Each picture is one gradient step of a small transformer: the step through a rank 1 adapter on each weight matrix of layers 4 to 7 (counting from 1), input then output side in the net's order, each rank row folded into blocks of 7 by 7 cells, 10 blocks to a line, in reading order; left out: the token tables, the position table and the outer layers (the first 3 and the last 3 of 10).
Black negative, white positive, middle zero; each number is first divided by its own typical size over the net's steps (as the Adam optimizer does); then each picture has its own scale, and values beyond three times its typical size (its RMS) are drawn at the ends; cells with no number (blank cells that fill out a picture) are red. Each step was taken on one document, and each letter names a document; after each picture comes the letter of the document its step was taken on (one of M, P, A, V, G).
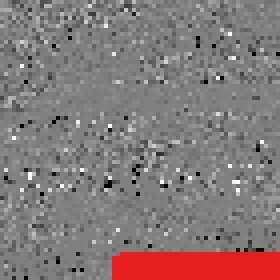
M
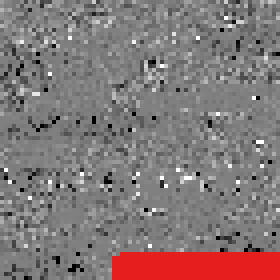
M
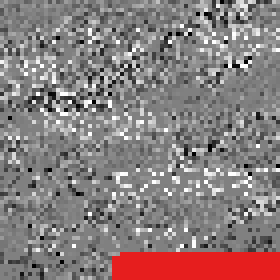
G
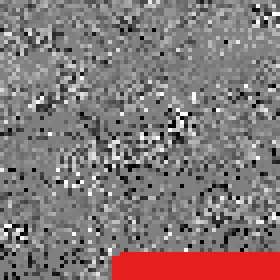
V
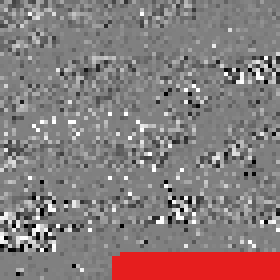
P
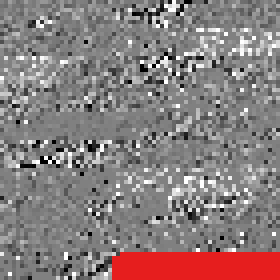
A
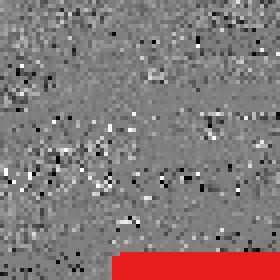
M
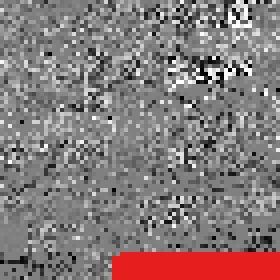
G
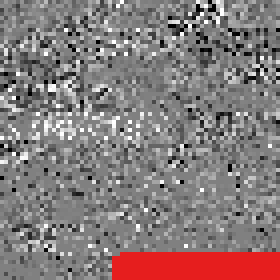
G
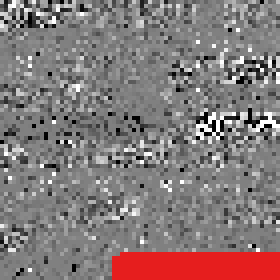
P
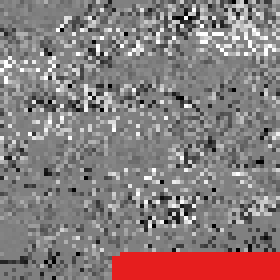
G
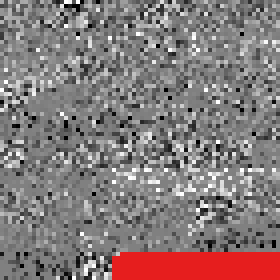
A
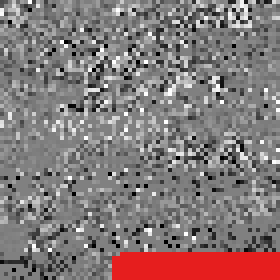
G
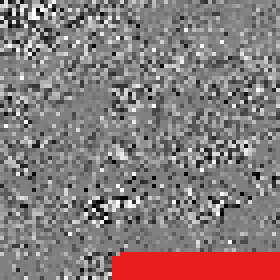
A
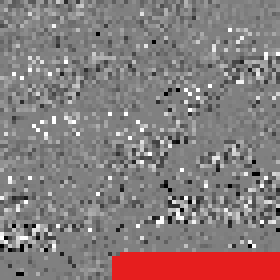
P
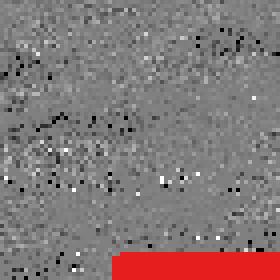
M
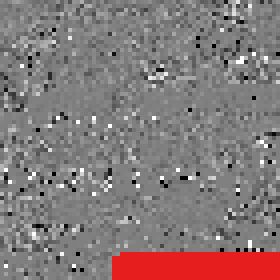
M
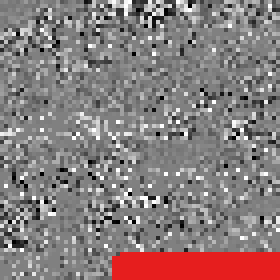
V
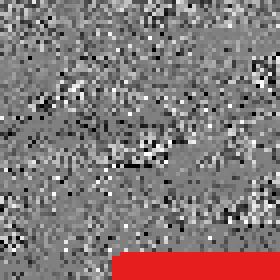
V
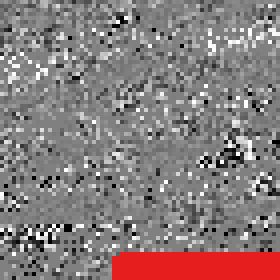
V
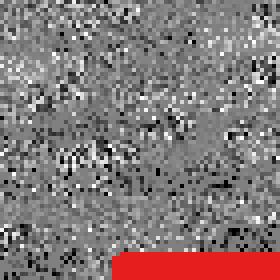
V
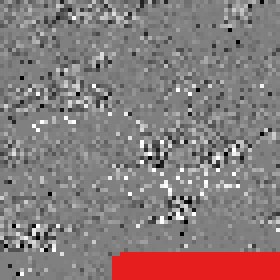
P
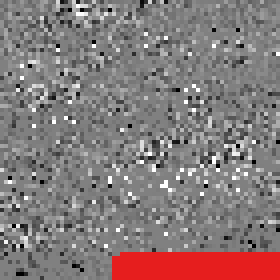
P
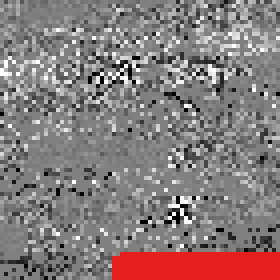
G
